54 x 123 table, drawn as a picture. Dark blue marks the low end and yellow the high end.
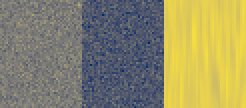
It is made of 1 by 3 panels. Panel 1,1: middling, fine-grained. Panel 1,2: low, fine-grained. Panel 1,3: very high, streaked downward, faint in contrast.
